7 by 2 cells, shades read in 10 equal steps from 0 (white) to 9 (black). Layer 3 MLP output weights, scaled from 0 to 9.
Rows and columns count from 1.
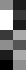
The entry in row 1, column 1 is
4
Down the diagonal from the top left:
4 7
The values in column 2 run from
3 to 8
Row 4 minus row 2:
7 -4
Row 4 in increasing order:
3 7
